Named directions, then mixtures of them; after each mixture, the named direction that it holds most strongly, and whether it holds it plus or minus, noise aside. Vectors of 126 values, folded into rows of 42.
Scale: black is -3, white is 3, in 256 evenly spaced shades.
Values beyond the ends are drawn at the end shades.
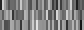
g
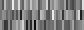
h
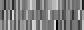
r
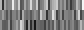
h, plus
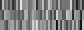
g, plus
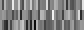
h, plus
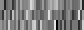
r, plus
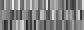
h, plus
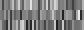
h, plus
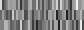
g, minus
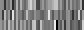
r, plus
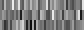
h, plus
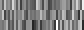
r, minus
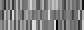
r, plus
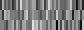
g, plus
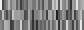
g, minus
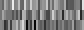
h, plus
